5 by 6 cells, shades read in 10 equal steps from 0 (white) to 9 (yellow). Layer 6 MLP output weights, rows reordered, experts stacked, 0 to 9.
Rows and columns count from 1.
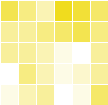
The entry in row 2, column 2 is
4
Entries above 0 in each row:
6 6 5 5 5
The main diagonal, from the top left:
7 4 3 1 1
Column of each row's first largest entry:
4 5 1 2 6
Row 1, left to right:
7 5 3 9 8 6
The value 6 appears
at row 1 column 6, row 2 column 4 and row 5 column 6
